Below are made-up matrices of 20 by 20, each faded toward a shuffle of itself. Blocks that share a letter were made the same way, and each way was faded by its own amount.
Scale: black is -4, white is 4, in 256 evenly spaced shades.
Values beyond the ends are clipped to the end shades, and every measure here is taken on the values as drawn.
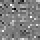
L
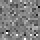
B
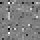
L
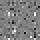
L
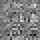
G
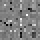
L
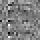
G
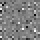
L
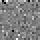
B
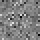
B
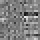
G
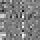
G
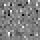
L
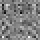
G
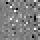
L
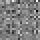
G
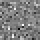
B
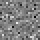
B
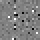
L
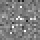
B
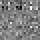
G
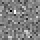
B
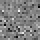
B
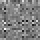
G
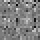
G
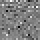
L
